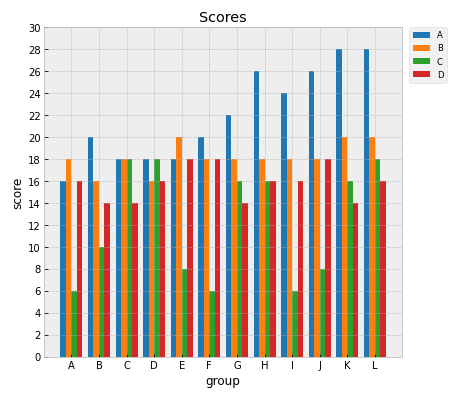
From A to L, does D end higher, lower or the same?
the same
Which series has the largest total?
A
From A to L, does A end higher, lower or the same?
higher
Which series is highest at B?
A
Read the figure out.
Title: Scores
x-axis: group, ticks A B C D E F G H I J K L
y-axis: score, ticks 0 2 4 6 8 10 12 14 16 18 20 22 24 26 28 30
Legend: A, B, C, D
Values:
A: 16 20 18 18 18 20 22 26 24 26 28 28
B: 18 16 18 16 20 18 18 18 18 18 20 20
C: 6 10 18 18 8 6 16 16 6 8 16 18
D: 16 14 14 16 18 18 14 16 16 18 14 16
